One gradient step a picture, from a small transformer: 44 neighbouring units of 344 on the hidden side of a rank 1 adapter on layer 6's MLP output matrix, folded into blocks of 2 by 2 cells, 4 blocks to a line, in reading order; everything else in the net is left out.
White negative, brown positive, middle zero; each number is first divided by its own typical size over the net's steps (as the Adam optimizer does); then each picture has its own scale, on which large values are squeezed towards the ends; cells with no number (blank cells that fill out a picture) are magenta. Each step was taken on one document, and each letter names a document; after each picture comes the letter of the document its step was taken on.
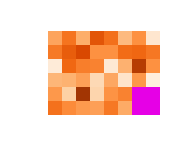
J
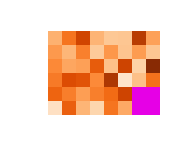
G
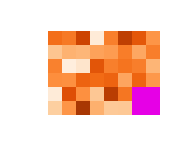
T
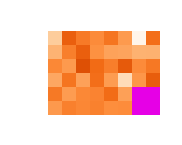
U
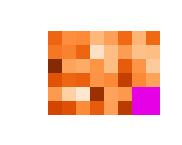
J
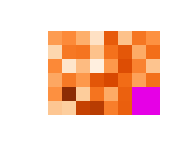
T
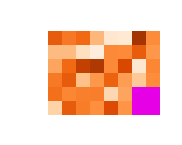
T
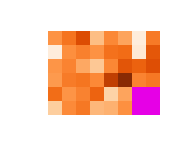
U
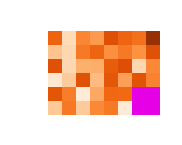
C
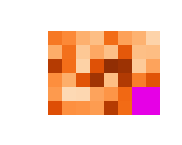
J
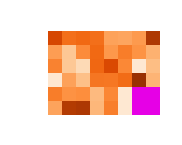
C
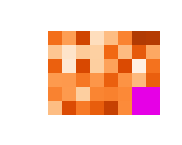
T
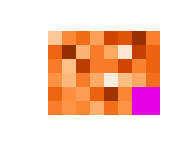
U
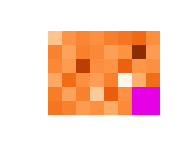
U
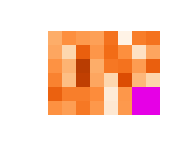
U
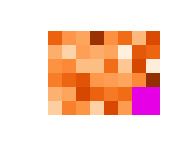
J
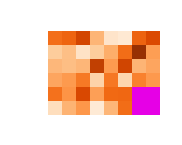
J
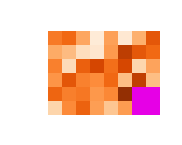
T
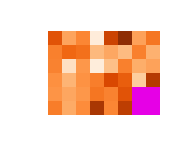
T
